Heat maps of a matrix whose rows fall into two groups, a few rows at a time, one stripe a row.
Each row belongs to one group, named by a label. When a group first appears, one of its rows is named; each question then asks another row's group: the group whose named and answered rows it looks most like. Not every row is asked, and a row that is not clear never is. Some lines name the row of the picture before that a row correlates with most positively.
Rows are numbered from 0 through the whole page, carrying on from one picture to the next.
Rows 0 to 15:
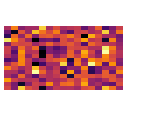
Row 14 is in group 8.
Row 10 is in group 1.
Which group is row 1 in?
1
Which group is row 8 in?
1
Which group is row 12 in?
1
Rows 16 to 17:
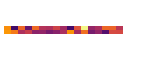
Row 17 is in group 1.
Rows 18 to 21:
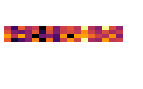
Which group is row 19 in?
8
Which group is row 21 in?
8
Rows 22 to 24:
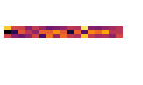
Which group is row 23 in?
1
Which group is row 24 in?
8
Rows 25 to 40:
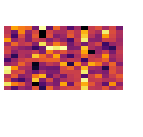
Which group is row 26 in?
8
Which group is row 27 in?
8
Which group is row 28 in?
1
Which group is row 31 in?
8
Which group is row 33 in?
1
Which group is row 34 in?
1
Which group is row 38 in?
8
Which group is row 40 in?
8
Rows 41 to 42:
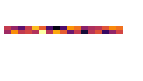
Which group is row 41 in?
8
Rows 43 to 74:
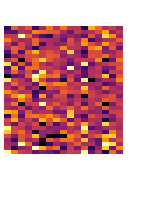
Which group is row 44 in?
1
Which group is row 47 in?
8
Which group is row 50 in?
1
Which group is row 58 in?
8
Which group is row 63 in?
8
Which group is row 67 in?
8
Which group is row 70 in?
8
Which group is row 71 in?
8
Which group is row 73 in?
1
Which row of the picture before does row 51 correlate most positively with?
42
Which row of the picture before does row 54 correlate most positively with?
42
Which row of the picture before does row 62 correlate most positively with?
42
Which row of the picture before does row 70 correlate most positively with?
41
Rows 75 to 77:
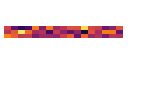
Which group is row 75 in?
8
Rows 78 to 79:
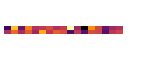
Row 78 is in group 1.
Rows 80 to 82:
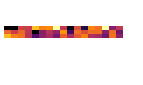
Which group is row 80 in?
1
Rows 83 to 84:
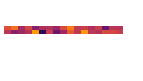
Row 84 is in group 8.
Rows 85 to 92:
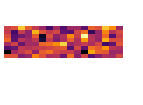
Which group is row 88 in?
8
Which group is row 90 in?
1
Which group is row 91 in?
1
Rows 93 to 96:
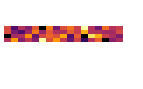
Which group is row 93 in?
8
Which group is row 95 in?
1
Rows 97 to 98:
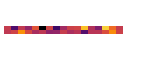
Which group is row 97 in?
8
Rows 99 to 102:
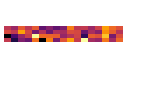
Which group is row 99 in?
8
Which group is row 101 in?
1
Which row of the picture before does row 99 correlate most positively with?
97
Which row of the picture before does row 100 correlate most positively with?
98
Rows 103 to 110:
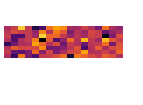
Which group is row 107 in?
1
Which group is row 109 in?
8
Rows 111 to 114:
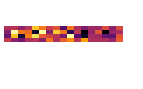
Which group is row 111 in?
1
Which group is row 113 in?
1
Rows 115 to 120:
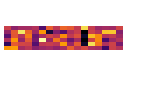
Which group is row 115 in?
8
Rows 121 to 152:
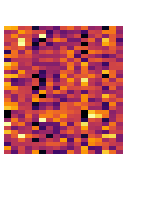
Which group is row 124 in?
8
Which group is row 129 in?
1
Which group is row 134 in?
8
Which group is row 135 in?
8
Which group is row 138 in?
8
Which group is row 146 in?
8
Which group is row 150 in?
1
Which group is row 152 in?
8
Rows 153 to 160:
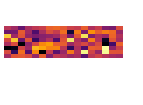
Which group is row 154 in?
1
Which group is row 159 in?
8
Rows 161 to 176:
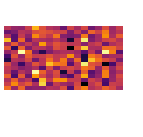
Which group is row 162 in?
1
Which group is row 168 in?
1
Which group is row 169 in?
1
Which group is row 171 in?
8
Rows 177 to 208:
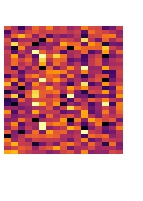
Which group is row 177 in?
8
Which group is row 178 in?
1
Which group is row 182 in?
1
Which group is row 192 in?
8
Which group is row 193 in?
1
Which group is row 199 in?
8
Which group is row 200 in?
1
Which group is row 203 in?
8
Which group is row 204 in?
1
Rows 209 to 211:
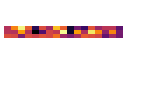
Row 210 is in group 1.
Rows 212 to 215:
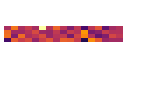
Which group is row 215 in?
1
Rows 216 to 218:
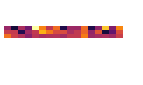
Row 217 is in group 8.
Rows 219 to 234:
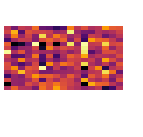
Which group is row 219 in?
8
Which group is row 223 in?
8
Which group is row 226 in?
8
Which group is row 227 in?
8
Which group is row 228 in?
8
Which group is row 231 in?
1
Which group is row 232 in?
8
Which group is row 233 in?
1
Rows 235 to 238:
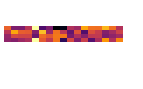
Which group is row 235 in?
8
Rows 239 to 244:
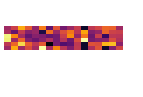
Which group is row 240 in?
8
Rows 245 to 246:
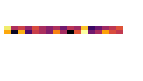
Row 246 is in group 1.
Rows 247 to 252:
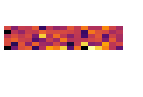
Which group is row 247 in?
8
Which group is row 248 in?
1
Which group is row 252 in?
1
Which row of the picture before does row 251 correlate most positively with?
246
